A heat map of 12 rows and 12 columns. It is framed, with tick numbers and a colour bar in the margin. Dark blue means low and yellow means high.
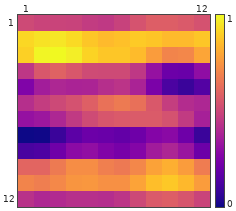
Stripes running across repeat 3 times from top to bottom. The top left is the ninth with the highest average. No lone cell stands out from its neighbours.
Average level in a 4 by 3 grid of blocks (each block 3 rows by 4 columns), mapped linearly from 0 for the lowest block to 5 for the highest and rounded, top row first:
554
231
011
344
